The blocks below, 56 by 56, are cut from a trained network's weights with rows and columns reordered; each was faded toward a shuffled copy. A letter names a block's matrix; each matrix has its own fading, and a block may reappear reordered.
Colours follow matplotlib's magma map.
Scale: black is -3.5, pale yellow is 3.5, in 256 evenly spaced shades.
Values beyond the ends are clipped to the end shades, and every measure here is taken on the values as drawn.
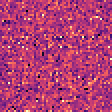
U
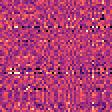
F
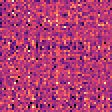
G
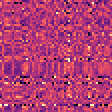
F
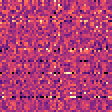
F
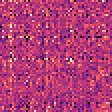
G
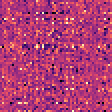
G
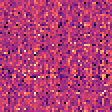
G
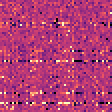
G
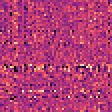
G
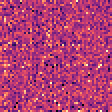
U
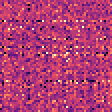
G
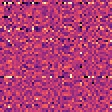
F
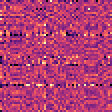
F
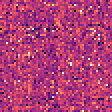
U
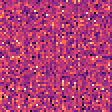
U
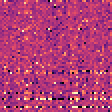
G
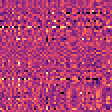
F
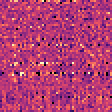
G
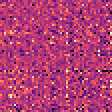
G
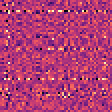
F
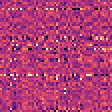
F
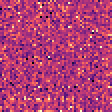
U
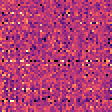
G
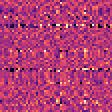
F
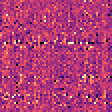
G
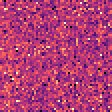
U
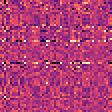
F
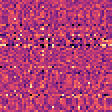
F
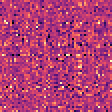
G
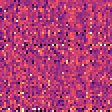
G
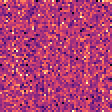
U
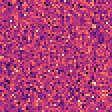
U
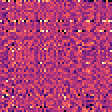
F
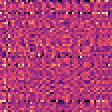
F
